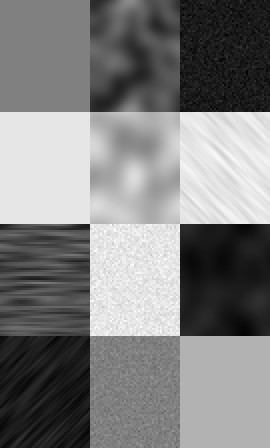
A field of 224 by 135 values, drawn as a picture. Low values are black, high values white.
It is made of 4 by 3 panels. Panel 1,1: middling, flat. Panel 1,2: low, smooth. Panel 1,3: very low, fine-grained, faint in contrast. Panel 2,1: very high, flat. Panel 2,2: high, smooth. Panel 2,3: very high, slanting down to the right, faint in contrast. Panel 3,1: low, streaked across. Panel 3,2: very high, fine-grained, faint in contrast. Panel 3,3: very low, smooth, faint in contrast. Panel 4,1: very low, slanting up to the right, faint in contrast. Panel 4,2: middling, fine-grained, faint in contrast. Panel 4,3: high, flat.
